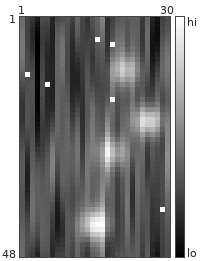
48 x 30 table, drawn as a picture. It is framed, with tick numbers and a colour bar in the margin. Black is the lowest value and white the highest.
Six lone cells stand out, each far higher than its neighbours. The grain runs up and down. Neither half mirrors the other. Four bumps rise from the field.
